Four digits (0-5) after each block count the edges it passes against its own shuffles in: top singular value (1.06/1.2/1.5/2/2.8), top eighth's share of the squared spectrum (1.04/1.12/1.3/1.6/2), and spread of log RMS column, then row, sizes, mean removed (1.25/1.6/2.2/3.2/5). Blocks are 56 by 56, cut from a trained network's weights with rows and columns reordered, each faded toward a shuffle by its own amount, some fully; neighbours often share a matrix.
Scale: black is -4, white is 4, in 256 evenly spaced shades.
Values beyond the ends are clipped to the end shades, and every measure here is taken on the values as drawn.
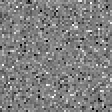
0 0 0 0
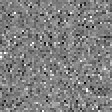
2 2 0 1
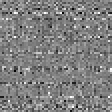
4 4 0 3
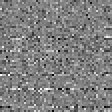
4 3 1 3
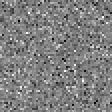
0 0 0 0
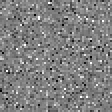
1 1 0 1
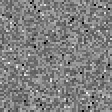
0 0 0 0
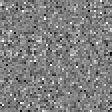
2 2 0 1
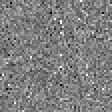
2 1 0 0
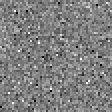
1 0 0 0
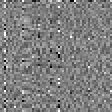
4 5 2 2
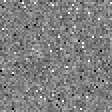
0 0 0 0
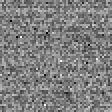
2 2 0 0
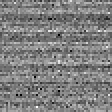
4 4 1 2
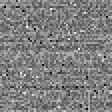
2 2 0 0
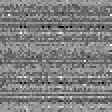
4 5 1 2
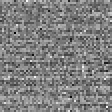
3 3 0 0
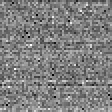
3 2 0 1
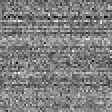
4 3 0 2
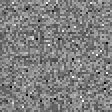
0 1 0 0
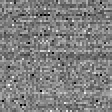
3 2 0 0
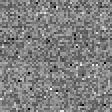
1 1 0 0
